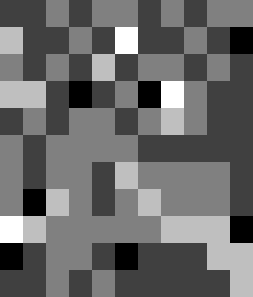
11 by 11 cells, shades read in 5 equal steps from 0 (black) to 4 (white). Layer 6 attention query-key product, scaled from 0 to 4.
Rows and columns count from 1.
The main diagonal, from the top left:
1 1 2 0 2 2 2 2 3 3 3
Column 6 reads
2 4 1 2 1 2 3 2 2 0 1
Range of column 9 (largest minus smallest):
2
